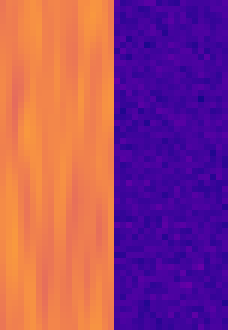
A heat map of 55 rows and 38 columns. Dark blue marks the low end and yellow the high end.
The table splits into one row of 2 panels. Panel 1,1: high, streaked downward, faint in contrast. Panel 1,2: very low, fine-grained, faint in contrast.
